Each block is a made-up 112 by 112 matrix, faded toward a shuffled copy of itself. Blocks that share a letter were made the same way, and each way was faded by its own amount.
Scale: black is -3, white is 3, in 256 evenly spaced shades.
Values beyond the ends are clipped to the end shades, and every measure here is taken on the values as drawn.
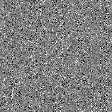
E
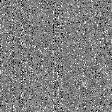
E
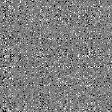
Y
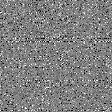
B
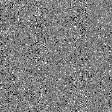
E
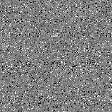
B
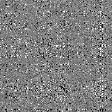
Y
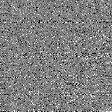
B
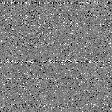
B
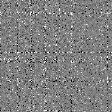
Y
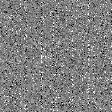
E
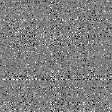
Y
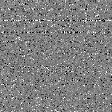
B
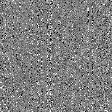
E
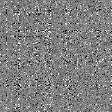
Y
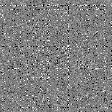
Y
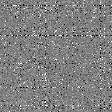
Y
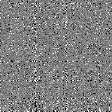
Y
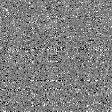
B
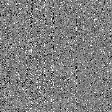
E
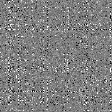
Y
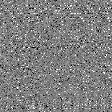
B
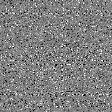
B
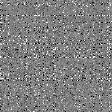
Y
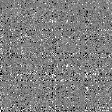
Y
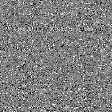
B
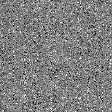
E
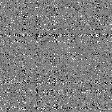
Y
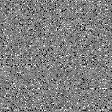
B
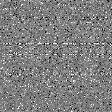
B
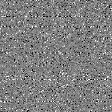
B
